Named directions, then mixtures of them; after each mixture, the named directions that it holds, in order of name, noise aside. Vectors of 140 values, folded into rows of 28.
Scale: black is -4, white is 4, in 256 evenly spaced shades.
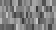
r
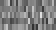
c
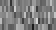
c, r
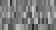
c, r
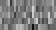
c, r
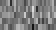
c, r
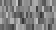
r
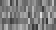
c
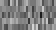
c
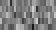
c, r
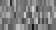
c, r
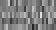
c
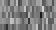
c, r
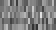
c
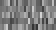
c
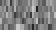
c, r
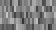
r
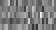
c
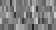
c, r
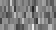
c, r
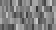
r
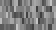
r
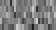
c, r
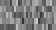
r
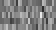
c, r
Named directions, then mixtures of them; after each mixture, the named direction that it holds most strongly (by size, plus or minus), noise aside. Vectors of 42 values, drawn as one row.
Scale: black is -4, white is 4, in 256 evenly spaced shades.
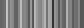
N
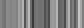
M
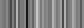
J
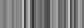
M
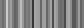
N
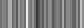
J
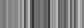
M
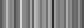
N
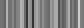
M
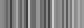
J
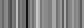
J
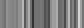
M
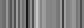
J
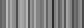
N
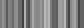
M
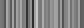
J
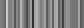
N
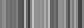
M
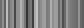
N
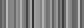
N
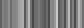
M
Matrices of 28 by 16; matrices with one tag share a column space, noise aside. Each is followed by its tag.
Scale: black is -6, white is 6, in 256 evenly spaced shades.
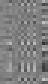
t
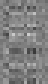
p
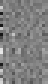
p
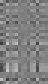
t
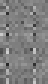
p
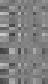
p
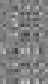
p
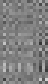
t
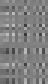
p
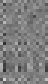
t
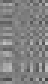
t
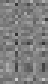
t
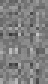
p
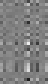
t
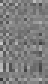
t
